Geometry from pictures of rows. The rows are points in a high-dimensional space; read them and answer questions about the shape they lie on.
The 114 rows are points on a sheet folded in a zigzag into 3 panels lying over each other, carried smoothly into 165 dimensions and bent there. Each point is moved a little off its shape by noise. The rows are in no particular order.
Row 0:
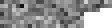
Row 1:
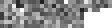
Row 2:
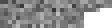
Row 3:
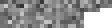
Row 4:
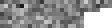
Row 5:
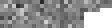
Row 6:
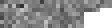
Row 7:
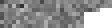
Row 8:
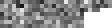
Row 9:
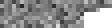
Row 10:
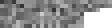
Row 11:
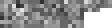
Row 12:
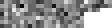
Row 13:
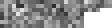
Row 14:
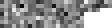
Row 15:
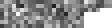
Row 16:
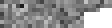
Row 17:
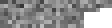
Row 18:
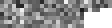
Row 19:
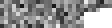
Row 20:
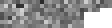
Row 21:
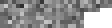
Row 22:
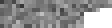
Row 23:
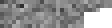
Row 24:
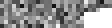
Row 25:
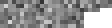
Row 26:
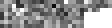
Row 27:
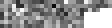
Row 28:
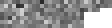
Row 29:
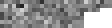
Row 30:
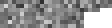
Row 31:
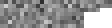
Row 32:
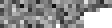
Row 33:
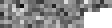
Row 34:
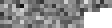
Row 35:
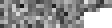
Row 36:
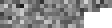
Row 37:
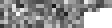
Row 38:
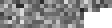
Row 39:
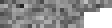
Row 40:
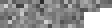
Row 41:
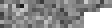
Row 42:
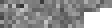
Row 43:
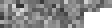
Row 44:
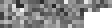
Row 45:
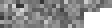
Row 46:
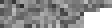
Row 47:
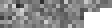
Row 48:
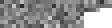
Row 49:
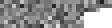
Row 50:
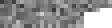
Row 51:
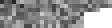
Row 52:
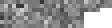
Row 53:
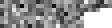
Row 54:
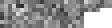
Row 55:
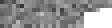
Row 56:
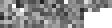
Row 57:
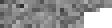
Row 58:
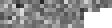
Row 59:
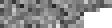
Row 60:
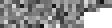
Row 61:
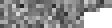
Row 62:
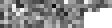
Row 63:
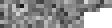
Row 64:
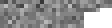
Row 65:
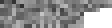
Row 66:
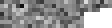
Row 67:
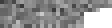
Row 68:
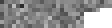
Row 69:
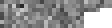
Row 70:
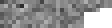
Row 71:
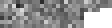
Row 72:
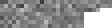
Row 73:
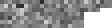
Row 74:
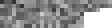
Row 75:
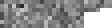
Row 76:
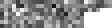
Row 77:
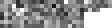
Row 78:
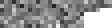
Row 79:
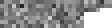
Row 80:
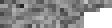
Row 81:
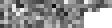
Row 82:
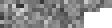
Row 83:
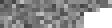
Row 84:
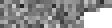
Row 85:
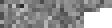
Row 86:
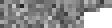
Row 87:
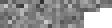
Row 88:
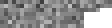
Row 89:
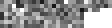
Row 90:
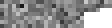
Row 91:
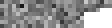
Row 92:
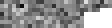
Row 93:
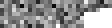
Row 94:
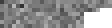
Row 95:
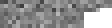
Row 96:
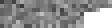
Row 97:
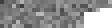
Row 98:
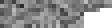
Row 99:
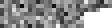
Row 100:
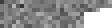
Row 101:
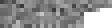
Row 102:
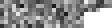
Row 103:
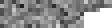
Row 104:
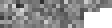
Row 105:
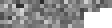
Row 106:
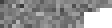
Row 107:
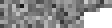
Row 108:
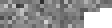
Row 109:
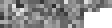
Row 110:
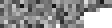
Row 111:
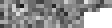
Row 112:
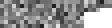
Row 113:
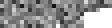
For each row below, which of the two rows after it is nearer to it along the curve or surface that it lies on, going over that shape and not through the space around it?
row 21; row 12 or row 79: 12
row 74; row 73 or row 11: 73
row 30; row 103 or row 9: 103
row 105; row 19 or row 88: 88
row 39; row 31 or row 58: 31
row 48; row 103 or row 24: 24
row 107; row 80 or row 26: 26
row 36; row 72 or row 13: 13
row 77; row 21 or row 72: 72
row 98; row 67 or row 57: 67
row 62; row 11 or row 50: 11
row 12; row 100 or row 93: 93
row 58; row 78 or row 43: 43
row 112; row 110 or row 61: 61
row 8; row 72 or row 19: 19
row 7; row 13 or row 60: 13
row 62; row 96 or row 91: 91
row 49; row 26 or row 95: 26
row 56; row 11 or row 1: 11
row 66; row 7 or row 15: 15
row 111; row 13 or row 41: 41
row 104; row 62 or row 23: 62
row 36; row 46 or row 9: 46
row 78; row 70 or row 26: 70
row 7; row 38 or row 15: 15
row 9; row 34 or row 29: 29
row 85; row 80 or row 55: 55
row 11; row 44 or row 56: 56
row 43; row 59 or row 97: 97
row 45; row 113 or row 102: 102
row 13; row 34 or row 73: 73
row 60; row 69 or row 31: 69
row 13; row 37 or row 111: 37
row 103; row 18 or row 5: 18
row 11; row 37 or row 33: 37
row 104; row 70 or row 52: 52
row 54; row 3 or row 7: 7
